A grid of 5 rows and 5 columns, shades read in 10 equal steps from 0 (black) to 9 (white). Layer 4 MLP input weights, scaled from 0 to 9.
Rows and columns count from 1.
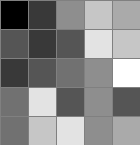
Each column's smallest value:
0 2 3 5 3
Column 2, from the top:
2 2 3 8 7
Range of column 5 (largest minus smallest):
6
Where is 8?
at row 2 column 4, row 4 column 2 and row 5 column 3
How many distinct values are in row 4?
4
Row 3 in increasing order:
2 3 4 5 9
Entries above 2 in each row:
3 4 4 5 5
